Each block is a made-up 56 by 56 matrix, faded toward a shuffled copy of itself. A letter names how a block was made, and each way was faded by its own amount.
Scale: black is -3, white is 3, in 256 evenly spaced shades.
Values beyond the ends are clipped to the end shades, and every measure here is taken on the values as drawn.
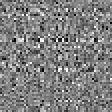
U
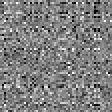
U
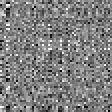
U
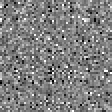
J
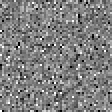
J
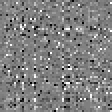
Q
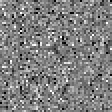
J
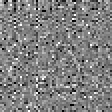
Q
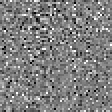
J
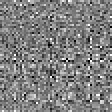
U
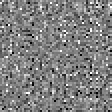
J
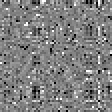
Q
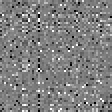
Q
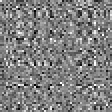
U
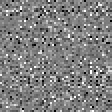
Q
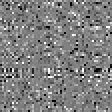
Q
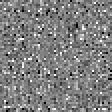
J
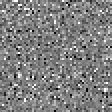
J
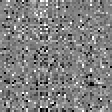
Q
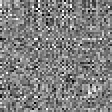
U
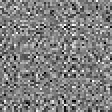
U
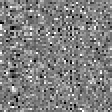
J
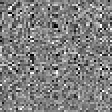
U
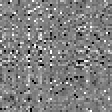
Q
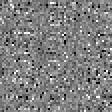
J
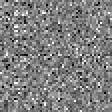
J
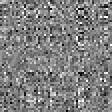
U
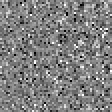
J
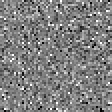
J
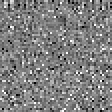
J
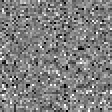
J
